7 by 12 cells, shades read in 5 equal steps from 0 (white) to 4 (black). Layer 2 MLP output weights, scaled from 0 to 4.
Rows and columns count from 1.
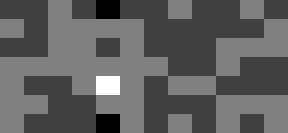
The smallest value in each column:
2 2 2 2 0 2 2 2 2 2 2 2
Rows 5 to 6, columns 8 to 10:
2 2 3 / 3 3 2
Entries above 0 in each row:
12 12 12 12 11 12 12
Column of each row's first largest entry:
5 2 1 8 2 3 5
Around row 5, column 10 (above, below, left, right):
2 2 2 3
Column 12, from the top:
3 2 2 3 3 2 2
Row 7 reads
2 3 3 3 4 2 3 2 3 2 3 2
